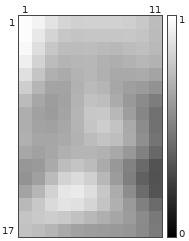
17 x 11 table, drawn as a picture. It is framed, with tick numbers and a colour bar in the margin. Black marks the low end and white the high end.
The field climbs toward the top left. No regular stripes run through it. Overall the values sit about 70% of the way up the scale. The ninth with the lowest average is the bottom right. The top left is the ninth with the highest average. The halves do not mirror each other.
